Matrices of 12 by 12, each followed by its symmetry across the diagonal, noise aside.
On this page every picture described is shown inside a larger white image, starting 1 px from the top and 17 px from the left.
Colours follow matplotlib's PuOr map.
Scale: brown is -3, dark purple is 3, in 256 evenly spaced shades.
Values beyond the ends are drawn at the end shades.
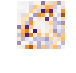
symmetric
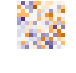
antisymmetric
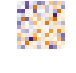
symmetric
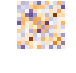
symmetric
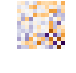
antisymmetric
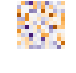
antisymmetric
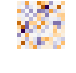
symmetric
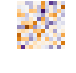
antisymmetric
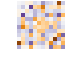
symmetric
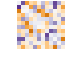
symmetric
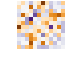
symmetric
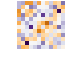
symmetric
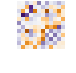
symmetric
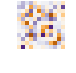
symmetric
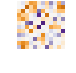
symmetric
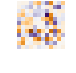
antisymmetric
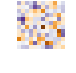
symmetric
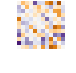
antisymmetric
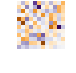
antisymmetric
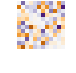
antisymmetric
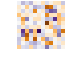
antisymmetric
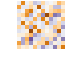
symmetric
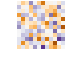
antisymmetric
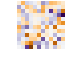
antisymmetric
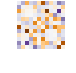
symmetric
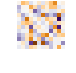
antisymmetric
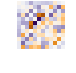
symmetric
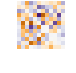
antisymmetric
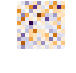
antisymmetric
